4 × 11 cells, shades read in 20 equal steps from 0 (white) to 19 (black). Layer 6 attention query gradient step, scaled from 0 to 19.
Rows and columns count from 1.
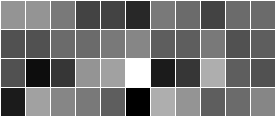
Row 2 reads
13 13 11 11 10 9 12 12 10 13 12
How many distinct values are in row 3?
9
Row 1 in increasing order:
8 8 10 10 11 11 11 14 14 14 16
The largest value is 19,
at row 4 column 6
